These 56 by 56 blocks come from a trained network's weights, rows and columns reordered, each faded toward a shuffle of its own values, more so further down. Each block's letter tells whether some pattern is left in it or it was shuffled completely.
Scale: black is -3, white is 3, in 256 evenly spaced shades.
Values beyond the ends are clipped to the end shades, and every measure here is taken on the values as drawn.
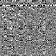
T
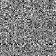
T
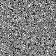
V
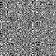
T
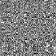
T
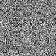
T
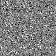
V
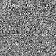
T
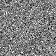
V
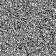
V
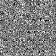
T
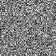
T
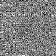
T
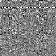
T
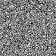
V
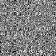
T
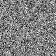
V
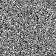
V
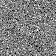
V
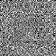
T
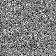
V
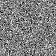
V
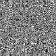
T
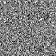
T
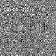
T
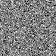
V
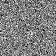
V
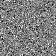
V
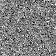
V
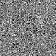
T
